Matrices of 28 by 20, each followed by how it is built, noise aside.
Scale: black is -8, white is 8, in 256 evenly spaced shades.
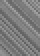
Toeplitz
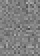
low rank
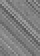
Toeplitz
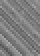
Toeplitz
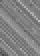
Toeplitz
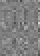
low rank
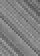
Toeplitz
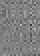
low rank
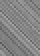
Toeplitz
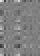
low rank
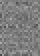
low rank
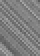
Toeplitz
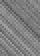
Toeplitz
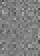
low rank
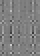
low rank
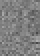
low rank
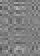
low rank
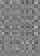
low rank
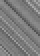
Toeplitz
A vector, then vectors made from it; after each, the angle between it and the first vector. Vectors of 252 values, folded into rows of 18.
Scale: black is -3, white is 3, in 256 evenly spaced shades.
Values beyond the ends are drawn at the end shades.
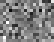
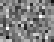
orthogonal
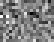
partly aligned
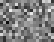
nearly opposite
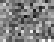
partly aligned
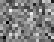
nearly opposite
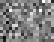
nearly opposite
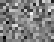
nearly opposite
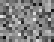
partly opposed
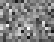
partly opposed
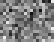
nearly parallel
